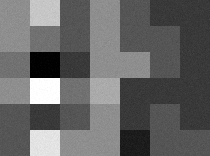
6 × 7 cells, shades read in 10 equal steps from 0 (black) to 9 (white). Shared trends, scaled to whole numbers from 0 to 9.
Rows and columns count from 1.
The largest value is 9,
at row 4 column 2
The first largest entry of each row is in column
2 1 4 2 4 2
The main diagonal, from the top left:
5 4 2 6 2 3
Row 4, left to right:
5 9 4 6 2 2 2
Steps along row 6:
up down same down up same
